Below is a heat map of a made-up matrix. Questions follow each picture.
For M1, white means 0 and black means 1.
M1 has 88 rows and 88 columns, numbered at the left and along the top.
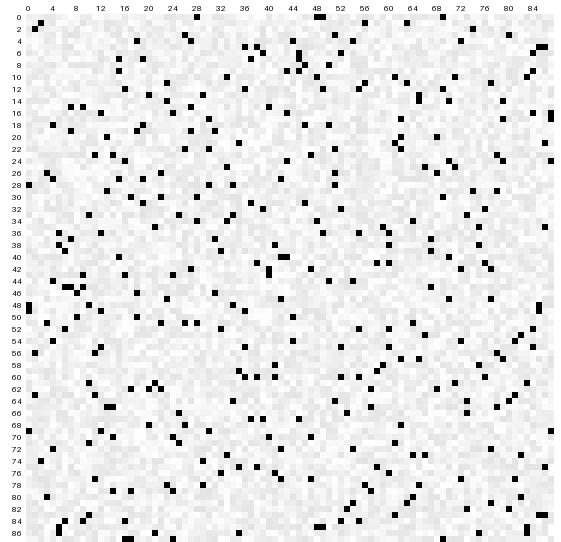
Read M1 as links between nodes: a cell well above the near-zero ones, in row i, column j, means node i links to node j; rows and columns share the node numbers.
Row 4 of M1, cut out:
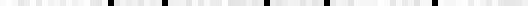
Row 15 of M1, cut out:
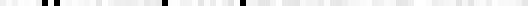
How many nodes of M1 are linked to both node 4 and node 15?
1
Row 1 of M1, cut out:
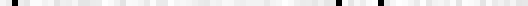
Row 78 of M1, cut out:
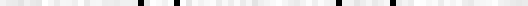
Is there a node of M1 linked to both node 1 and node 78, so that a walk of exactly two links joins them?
yes
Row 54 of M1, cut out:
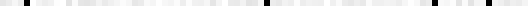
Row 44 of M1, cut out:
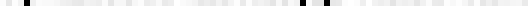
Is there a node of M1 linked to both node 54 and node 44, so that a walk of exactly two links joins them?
yes
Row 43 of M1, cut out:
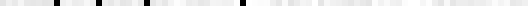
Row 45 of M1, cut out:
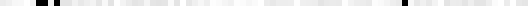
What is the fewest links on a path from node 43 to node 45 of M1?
2
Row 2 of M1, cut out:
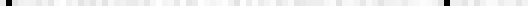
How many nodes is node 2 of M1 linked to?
2
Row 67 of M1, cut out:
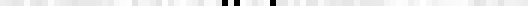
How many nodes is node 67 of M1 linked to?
3
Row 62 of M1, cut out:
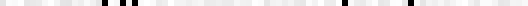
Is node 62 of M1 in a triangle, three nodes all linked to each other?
yes
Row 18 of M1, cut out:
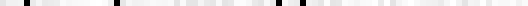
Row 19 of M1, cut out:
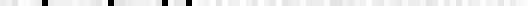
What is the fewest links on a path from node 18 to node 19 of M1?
1
